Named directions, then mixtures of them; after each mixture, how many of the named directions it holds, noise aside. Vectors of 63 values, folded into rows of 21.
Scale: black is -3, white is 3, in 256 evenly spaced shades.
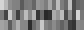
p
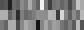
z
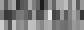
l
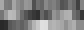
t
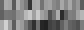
three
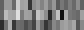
three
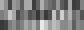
three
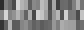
two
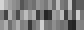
one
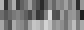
two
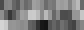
one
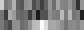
three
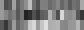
three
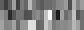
three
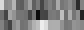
three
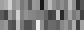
one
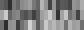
three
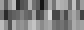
one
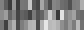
three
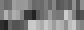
two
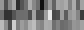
one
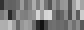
three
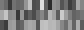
two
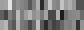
two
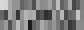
one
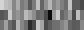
three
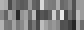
two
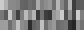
one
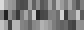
two
